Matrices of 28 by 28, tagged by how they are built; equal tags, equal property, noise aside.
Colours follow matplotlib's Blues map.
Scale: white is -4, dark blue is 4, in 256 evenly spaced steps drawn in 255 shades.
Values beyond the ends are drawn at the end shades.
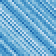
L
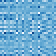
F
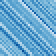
L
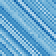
L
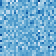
F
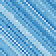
L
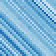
L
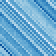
L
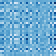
F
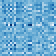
F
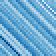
L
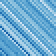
L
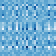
F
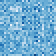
F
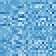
F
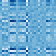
F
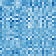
F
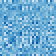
F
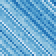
L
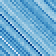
L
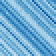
L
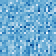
F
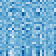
F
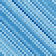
L
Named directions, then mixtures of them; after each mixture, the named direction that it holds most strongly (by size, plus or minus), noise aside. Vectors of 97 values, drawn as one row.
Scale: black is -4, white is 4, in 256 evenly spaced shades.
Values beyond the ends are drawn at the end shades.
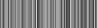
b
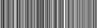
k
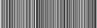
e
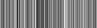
k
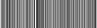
e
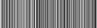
e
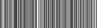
k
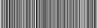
e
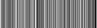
e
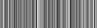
b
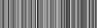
b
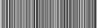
e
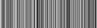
e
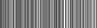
e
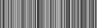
b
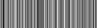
k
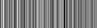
k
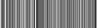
e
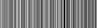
b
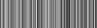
b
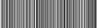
e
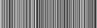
e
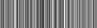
k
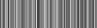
b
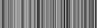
b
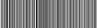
e
